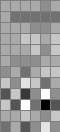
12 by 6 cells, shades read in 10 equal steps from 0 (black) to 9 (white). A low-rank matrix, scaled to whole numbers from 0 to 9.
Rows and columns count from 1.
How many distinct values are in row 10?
5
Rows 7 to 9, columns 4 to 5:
6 7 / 7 4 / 5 9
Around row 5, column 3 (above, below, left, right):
7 5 6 7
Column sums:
68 66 67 67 64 69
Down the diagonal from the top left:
6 4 6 7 5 6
